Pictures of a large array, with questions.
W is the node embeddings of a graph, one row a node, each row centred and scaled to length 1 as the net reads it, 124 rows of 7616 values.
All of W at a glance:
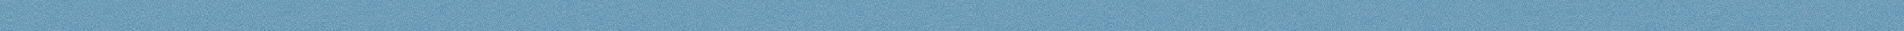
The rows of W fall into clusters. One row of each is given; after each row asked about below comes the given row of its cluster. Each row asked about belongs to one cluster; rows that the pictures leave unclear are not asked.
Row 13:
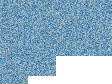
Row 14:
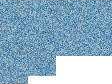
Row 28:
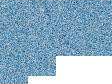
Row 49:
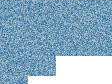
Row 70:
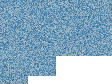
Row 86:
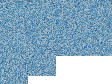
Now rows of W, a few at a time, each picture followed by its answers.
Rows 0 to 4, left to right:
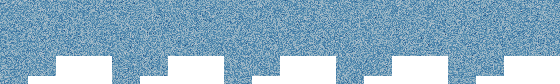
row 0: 28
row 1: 28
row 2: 14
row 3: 86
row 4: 14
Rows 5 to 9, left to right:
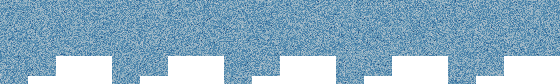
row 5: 28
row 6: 86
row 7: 49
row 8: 70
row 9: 13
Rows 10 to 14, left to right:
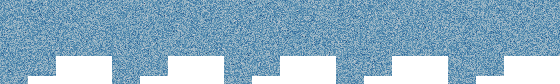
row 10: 49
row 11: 28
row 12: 14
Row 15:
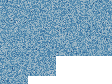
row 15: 13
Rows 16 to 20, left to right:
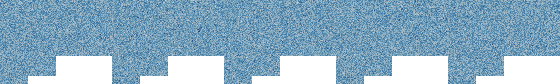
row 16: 70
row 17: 13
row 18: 86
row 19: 70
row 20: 13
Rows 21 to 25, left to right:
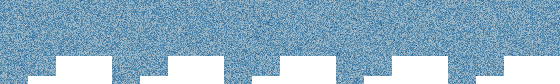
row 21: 49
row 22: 70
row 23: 49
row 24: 49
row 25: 28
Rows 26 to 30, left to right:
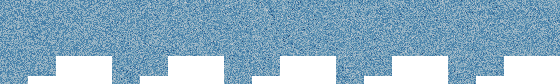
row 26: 49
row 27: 86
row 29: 70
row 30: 70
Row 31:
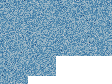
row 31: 86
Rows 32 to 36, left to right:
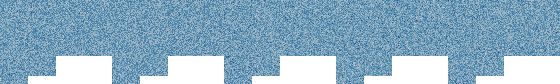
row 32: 70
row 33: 86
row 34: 28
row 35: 14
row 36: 13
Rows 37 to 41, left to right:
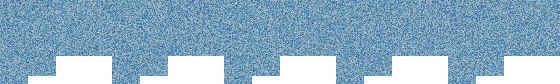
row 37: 13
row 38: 86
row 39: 28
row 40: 13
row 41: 13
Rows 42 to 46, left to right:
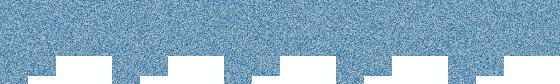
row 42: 49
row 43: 86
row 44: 49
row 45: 49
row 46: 28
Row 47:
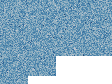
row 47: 70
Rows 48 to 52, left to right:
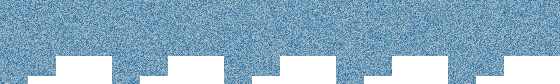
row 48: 49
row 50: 28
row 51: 70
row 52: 86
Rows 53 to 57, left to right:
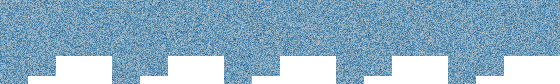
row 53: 28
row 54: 14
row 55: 49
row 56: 49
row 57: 86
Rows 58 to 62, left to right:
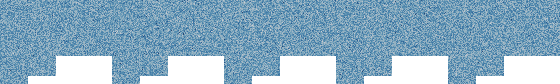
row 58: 28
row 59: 49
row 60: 70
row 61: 28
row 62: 70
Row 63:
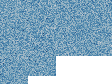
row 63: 70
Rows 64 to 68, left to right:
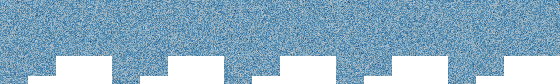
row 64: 14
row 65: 13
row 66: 70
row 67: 14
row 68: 86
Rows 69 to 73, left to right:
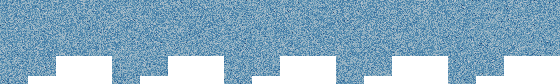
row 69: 13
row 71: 28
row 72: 13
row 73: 86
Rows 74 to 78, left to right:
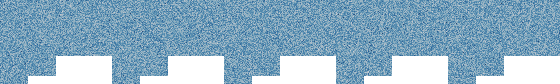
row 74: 86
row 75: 70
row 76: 14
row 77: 28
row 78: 14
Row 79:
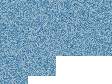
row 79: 28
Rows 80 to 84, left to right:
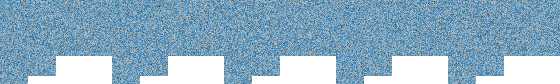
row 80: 49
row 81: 13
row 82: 49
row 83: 28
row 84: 49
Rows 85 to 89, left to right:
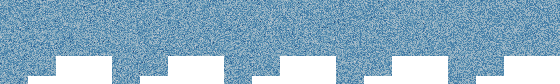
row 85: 49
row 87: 28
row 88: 13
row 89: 70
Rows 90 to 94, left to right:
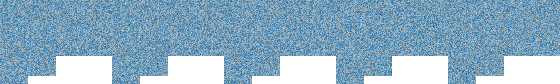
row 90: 13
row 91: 13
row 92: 13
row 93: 70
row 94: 86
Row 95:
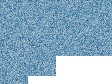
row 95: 86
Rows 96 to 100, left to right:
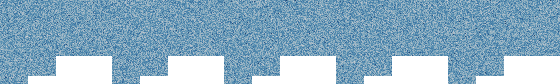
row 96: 13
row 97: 14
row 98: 14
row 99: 13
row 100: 49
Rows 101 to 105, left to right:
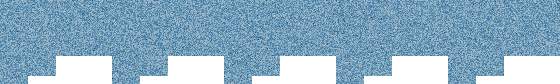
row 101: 28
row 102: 49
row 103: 49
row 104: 13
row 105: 70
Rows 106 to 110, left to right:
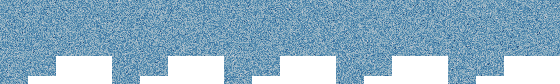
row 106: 70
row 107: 86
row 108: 70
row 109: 86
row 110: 14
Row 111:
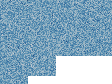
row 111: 28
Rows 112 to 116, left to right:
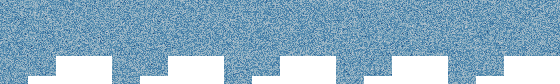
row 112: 14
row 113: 14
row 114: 70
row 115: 49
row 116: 49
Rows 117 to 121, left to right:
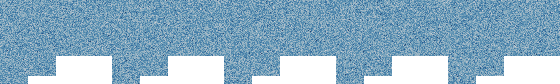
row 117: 14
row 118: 70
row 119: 13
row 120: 70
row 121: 13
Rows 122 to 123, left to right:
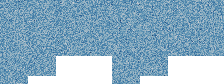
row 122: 86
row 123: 13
